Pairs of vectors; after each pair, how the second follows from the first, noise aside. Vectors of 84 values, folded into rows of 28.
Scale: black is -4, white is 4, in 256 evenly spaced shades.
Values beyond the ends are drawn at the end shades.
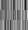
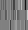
partly zeroed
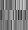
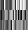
scaled up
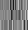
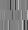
partly zeroed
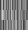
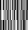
scaled up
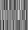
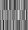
copied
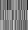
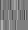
partly zeroed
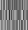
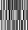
scaled up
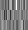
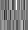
copied
